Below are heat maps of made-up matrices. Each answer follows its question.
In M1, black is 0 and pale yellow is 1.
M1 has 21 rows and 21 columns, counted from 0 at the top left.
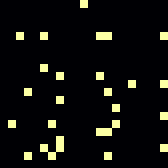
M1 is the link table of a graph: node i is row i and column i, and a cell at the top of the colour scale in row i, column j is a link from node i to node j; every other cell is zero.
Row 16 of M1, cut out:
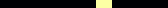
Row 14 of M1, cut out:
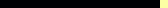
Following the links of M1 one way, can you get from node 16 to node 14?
yes
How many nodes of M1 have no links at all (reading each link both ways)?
0
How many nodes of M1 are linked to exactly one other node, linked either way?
5
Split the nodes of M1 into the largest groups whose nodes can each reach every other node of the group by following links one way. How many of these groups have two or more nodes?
0
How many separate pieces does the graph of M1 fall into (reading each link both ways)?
1
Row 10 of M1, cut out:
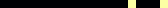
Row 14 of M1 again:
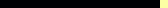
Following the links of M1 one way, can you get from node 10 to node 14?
yes
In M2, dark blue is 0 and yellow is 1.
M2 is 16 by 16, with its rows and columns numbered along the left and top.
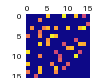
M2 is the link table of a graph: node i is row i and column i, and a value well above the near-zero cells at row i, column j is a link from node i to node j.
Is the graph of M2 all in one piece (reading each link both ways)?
no
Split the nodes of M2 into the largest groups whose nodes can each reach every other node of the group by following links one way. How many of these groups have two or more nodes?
2
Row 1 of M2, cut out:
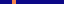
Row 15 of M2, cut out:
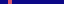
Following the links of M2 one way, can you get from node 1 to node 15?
no
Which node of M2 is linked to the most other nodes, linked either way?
node 3
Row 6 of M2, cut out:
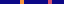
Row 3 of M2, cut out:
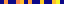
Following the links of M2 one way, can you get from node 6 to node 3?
yes
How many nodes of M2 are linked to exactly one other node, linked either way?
5
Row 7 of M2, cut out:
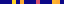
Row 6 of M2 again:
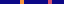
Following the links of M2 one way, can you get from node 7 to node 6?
yes
